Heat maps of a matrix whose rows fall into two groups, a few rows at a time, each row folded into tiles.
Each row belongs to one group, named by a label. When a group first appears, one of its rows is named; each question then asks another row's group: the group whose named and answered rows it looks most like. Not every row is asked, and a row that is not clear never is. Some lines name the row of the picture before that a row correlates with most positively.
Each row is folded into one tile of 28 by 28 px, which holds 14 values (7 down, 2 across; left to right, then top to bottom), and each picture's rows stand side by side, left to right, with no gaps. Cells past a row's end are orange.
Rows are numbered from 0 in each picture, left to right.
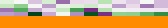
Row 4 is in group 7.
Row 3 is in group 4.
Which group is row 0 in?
4
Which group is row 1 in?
4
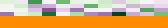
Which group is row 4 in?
4
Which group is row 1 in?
7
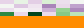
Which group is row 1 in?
4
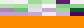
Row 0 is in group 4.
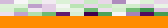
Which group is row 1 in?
7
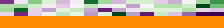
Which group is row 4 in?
4
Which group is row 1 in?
7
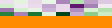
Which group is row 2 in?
4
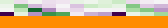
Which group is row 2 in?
4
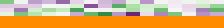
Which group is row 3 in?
7
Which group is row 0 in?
7
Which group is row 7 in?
4
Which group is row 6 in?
4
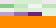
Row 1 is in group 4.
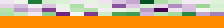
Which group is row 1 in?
7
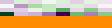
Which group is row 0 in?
4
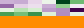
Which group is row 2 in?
7
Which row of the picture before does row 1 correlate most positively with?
0
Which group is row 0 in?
7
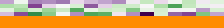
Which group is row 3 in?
7
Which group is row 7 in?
4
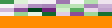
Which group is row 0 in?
7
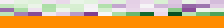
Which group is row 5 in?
4
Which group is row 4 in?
7
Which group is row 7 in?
7
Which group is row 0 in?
4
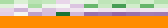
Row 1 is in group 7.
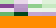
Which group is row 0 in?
7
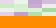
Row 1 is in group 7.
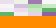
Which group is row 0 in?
4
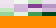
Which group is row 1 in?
7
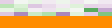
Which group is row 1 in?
7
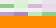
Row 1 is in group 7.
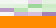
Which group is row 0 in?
4
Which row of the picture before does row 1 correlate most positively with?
0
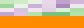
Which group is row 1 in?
7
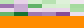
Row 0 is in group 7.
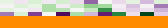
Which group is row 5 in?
4
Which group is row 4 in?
4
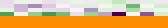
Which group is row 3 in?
4
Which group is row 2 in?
4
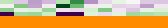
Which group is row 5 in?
7
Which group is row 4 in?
7
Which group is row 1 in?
7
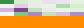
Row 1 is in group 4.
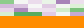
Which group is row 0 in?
7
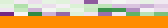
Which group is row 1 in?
4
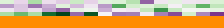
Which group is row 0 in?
7
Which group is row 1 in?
7
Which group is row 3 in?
4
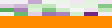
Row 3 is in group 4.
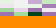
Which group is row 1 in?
4
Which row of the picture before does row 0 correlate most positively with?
2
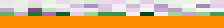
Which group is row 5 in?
4
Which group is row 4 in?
4
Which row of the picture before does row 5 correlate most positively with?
1
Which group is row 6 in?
4
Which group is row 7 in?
7
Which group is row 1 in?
4
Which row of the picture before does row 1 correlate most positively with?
1
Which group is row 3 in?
7
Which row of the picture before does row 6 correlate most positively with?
1
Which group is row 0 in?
4
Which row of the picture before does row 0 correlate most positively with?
1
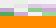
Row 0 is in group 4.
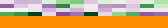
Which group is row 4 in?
7
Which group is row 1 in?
4
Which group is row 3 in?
4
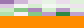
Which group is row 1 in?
4
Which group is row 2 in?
4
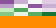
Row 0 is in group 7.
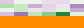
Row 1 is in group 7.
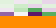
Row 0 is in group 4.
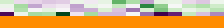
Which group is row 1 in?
7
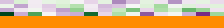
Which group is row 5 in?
4
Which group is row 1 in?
4
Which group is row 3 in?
4
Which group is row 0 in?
4
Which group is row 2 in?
4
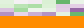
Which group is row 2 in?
7
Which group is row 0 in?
4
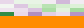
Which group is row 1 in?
4
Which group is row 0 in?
4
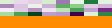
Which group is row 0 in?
7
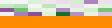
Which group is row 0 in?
4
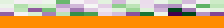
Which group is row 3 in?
4
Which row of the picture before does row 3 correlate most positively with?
2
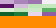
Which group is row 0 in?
7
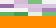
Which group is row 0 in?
7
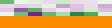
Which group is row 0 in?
7
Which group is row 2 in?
7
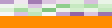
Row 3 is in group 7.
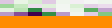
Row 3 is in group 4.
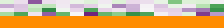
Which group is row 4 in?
7
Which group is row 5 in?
4
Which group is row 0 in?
7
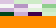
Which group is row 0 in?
4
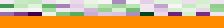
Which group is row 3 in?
4
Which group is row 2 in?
7
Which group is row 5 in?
4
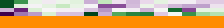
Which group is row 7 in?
7
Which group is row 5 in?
4
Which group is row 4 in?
7
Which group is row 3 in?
4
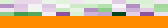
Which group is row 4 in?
4
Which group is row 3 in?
4
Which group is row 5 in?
4
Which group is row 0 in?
7
